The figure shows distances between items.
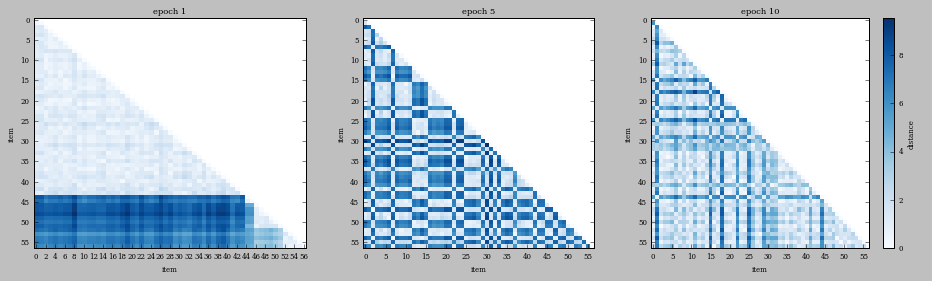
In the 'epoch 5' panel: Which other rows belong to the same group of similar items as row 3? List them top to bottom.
0, 1, 4, 5, 6, 8, 9, 10, 11, 16, 17, 18, 19, 20, 21, 23, 24, 29, 31, 33, 37, 42, 45, 46, 48, 49, 52, 53, 55
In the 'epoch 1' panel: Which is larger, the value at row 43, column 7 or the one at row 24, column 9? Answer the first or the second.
the first
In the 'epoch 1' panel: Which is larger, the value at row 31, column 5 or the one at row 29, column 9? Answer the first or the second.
the first
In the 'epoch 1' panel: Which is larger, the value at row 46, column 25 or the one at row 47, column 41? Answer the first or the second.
the first
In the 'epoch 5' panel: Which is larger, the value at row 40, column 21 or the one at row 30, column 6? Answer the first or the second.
the second
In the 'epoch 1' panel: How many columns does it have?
57
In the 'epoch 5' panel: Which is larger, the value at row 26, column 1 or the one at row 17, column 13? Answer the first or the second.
the first
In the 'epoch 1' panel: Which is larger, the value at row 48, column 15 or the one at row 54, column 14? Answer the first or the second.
the first
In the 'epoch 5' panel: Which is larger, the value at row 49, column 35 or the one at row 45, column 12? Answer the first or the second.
the first
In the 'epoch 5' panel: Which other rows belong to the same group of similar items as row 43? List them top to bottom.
2, 7, 12, 13, 14, 15, 22, 25, 26, 27, 28, 30, 32, 34, 35, 36, 38, 39, 40, 41, 44, 47, 50, 51, 54, 56
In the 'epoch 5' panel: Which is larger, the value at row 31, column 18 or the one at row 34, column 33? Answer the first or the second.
the second
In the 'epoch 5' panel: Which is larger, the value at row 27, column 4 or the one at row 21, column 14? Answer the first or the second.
the second
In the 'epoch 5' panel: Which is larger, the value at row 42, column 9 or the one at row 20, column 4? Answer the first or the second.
the second
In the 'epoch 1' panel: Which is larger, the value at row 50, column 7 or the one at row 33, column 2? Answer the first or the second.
the first
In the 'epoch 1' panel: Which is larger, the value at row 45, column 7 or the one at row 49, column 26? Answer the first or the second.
the second
